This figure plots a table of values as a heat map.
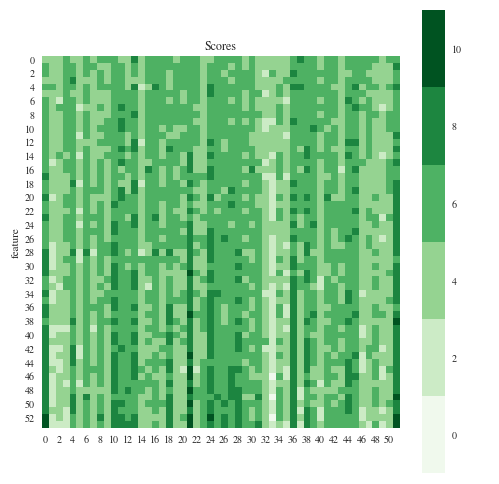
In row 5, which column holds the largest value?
24
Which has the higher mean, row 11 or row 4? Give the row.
4
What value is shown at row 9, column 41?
6
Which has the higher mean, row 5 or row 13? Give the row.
13
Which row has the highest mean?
50
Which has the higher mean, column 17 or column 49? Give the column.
17
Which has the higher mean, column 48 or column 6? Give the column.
6
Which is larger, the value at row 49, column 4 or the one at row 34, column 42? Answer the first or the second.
the first
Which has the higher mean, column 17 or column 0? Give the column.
0
